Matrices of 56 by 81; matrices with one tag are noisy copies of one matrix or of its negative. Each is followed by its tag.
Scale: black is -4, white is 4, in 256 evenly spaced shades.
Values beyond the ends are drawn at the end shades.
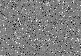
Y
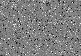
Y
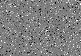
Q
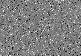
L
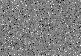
L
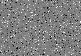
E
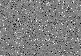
Y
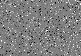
Q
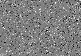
Q
